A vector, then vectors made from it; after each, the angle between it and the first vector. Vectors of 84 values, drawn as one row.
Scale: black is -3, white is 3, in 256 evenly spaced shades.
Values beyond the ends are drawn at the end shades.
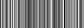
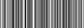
orthogonal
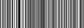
partly aligned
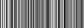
partly aligned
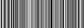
nearly opposite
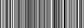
nearly parallel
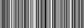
orthogonal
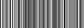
nearly parallel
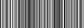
nearly parallel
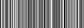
nearly parallel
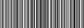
orthogonal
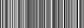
nearly parallel
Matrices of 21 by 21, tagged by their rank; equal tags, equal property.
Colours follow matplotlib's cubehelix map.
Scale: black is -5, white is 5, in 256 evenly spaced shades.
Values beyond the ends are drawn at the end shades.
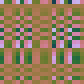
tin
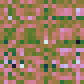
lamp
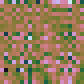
lamp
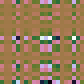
tin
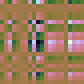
tin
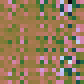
lamp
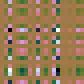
tin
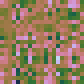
lamp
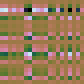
tin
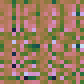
lamp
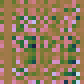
lamp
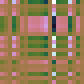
tin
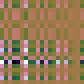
tin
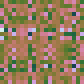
lamp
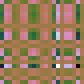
tin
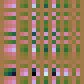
tin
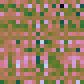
lamp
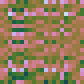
lamp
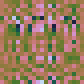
lamp
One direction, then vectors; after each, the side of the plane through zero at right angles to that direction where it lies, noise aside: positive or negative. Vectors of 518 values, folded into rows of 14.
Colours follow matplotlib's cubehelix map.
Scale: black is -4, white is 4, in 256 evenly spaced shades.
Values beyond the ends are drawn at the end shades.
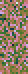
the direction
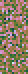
positive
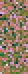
positive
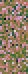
positive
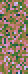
positive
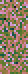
positive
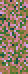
positive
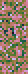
positive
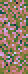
negative
